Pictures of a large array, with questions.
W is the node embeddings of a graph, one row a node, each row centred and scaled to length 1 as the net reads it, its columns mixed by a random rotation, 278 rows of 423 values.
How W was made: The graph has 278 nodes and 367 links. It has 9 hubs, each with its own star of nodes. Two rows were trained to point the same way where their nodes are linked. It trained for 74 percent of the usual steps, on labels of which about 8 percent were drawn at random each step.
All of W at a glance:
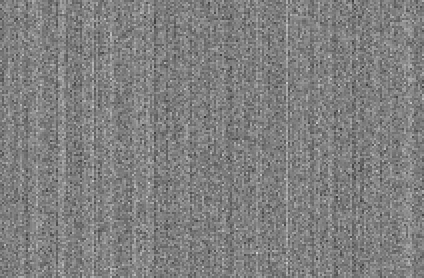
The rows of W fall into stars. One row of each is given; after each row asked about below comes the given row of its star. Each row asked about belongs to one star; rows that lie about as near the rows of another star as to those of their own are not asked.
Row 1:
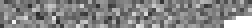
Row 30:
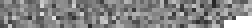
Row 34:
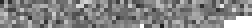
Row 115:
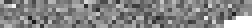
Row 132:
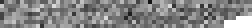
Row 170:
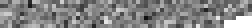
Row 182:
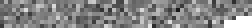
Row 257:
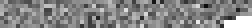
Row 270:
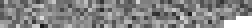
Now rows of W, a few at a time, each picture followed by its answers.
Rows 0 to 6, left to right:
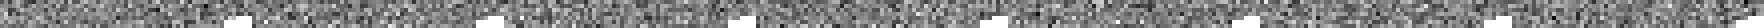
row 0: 34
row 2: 1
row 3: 257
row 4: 115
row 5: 182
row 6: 1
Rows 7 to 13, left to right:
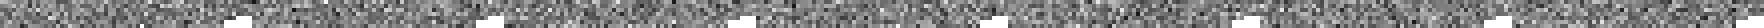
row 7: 257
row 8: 132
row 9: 182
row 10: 257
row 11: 182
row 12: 132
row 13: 182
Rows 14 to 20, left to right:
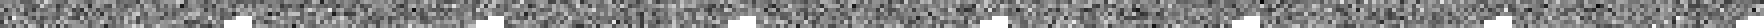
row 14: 30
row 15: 170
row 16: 115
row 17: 115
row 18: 132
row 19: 132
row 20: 30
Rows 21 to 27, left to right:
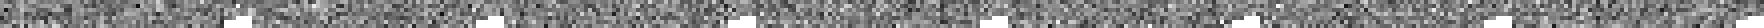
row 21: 1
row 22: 115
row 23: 170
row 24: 170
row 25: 115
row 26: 30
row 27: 182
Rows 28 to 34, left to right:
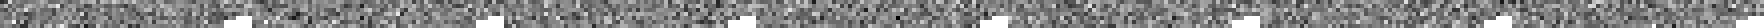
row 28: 132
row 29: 1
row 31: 1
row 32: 34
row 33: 257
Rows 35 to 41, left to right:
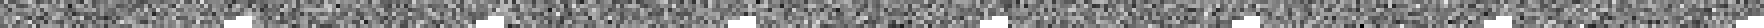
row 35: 1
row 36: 115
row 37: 34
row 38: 132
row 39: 115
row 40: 132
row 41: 257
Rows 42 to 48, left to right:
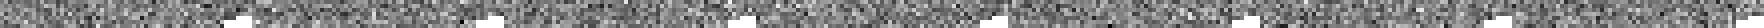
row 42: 257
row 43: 270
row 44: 132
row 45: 257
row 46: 270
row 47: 1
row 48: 170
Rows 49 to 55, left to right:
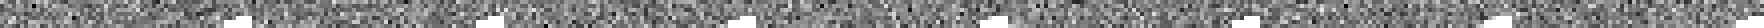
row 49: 170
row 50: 132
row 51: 115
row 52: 1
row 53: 257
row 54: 115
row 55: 34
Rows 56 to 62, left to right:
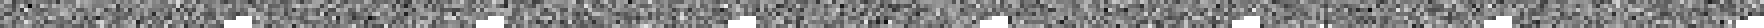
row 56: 257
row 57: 170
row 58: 34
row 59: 115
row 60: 30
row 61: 182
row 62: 170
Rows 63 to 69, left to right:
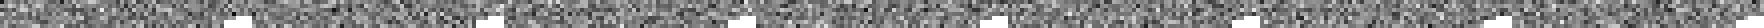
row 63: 132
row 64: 30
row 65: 30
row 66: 182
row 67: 30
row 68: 270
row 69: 115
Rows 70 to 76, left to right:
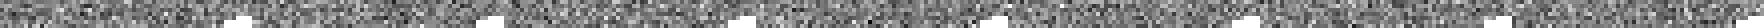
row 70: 115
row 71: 132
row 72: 1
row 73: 115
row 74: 132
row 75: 34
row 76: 170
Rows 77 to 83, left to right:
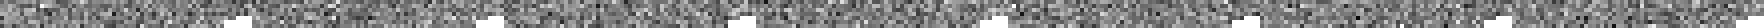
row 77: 257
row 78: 34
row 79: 1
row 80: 115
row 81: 115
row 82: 257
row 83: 34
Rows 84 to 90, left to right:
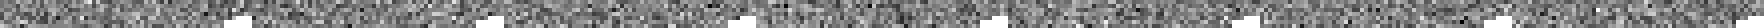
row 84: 1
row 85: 1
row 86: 257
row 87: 115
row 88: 257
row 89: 30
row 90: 170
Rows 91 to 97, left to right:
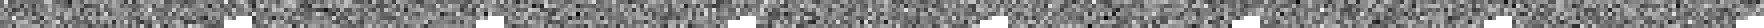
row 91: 30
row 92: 270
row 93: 257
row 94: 115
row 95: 257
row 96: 182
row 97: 30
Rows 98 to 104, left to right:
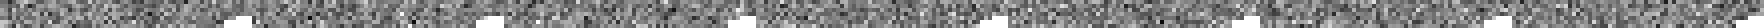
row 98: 115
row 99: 30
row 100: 182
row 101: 115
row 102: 132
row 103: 182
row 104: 1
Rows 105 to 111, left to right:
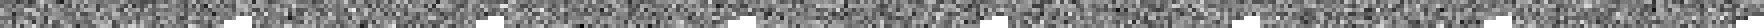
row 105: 115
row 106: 257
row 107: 132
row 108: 270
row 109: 182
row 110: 1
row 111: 270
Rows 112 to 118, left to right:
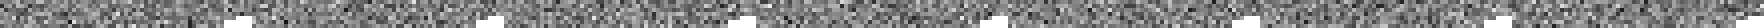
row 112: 170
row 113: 34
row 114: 170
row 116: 132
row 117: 1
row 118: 182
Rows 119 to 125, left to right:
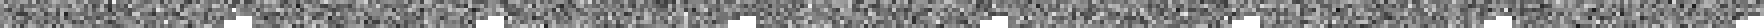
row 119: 1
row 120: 182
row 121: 270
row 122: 182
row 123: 170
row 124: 132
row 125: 30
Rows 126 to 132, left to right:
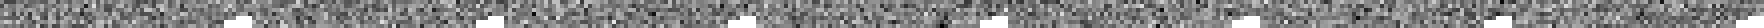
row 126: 115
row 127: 1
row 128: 115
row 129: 257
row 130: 34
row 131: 257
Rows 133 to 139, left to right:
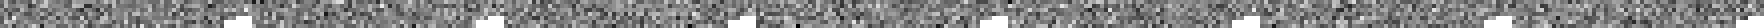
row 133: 30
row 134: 34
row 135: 30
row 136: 170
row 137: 132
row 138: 30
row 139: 170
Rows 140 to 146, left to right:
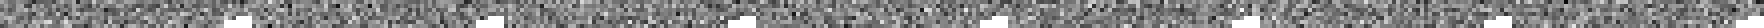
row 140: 182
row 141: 257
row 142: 257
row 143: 257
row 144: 34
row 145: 30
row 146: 182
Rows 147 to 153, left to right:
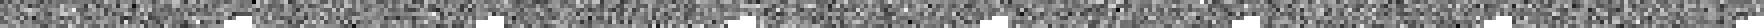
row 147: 257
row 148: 270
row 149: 182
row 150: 132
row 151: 182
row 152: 115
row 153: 30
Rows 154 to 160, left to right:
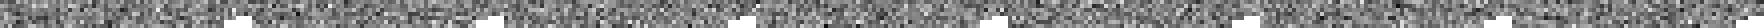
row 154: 1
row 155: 1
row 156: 257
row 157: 132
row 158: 30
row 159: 34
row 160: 182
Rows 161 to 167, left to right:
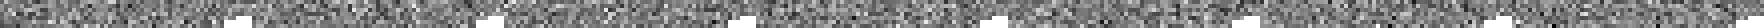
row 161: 182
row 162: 132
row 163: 132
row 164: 257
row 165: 1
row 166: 270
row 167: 270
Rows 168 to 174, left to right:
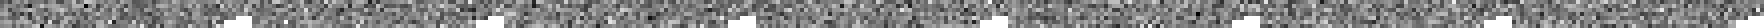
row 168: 115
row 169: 182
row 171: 115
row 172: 257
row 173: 182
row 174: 132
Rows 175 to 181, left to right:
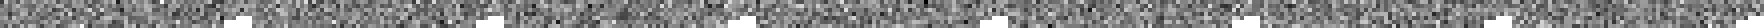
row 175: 30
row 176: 1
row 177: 115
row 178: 270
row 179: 170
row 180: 30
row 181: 170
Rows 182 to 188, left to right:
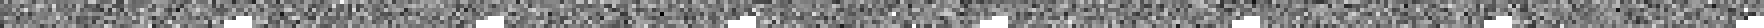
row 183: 132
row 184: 257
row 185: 1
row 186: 182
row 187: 115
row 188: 34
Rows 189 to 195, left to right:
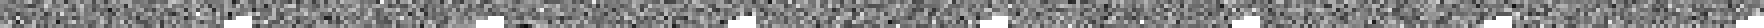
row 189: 1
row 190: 34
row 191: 1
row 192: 30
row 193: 132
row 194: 115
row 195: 170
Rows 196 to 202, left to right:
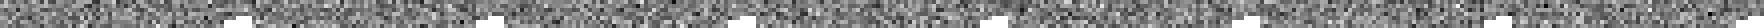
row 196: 30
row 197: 270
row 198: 270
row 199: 1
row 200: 270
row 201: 270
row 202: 182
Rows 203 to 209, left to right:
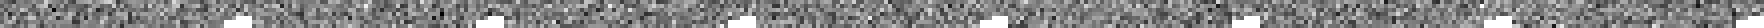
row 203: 30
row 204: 257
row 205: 115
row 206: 115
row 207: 170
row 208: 34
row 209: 170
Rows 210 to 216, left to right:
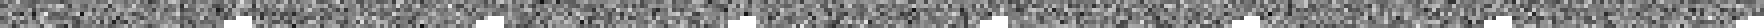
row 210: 170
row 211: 270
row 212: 182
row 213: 115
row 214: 115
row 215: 30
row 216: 270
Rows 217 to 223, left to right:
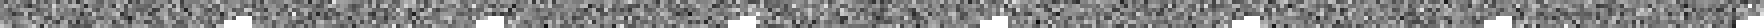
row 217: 115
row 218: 34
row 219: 30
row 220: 34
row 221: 257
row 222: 1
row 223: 30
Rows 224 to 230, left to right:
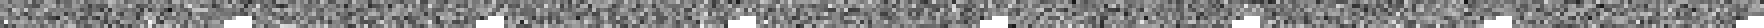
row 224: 182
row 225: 1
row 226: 1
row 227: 270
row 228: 182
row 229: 1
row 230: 30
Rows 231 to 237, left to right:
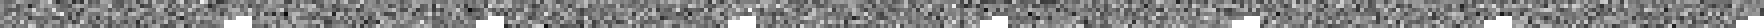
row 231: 1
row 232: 182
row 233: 30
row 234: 257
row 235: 182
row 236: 34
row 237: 132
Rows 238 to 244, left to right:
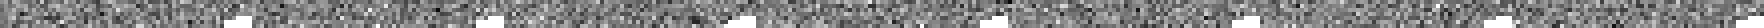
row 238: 170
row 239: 170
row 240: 115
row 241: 182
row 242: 132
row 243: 257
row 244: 270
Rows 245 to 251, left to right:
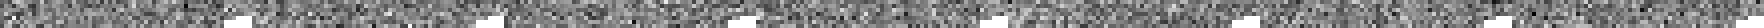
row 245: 170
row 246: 30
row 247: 30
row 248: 170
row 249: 132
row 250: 182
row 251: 182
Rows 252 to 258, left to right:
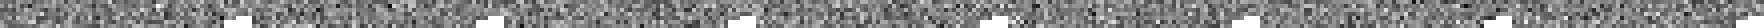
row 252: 1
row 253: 257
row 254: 170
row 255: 132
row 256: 132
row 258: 30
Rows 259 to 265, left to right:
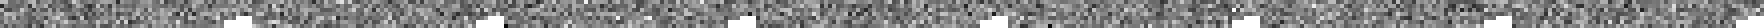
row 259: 30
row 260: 115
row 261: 182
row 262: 1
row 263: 170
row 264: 170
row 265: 182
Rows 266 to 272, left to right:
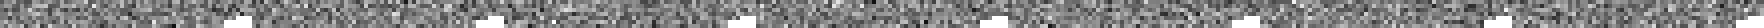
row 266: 270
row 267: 270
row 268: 115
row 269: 34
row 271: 30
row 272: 1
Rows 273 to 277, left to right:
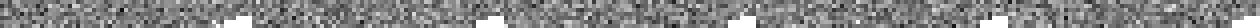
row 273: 115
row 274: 30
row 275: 270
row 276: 132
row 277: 1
